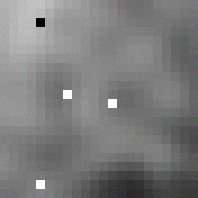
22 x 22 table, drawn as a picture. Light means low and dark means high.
Ninth with the lowest average: top left. Histogram: heavy tails on both sides. Lone odd cells: 4, 1 higher and 3 lower than their neighbours. Slope: up to the bottom right. Mirror symmetry: none. Stripes: none.
